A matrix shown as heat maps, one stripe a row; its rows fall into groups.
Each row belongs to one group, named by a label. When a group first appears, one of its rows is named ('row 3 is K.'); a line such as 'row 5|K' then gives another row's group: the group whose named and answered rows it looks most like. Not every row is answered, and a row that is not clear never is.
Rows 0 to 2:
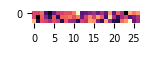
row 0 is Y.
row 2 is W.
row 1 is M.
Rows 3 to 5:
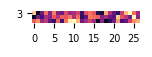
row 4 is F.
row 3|W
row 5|Y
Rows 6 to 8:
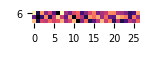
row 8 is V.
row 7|F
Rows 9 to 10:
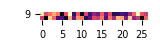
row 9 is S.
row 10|M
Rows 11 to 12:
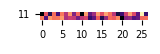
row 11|F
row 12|V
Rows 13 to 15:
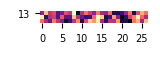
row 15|W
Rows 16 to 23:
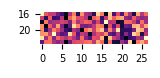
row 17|M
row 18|F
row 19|W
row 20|W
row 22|V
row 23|Y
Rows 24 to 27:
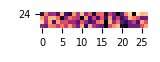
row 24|Y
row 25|S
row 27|V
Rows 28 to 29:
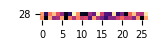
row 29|M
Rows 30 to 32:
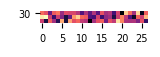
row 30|S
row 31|Y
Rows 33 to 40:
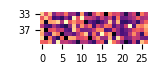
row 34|Y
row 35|V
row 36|Y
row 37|W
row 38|S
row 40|V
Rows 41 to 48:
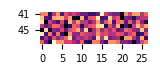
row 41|S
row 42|V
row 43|M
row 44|W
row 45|F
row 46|M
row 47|F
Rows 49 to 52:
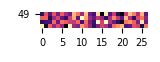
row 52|M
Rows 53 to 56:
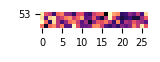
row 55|S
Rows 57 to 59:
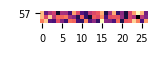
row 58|V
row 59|S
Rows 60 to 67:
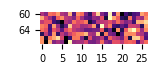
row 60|V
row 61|V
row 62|Y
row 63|S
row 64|S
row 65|F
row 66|W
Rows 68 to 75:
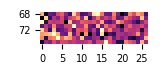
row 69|F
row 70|M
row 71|F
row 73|S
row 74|V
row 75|F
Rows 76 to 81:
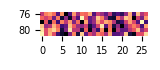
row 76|Y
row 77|Y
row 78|F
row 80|S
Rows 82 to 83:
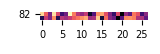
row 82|S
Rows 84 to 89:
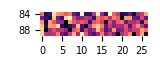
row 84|V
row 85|F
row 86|M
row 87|W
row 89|Y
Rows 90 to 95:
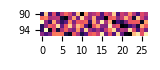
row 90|F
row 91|Y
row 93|V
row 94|F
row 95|W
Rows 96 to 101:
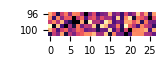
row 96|S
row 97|M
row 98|Y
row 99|M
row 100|S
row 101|F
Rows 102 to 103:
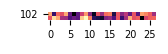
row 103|Y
